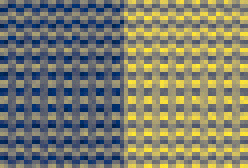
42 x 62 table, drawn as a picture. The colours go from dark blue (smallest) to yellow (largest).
Horizontal stripes repeat 10 times down the table. On average the colour sits 50% of the way up the scale. A vertical seam about 50% of the way across splits the table, and the right part is higher.
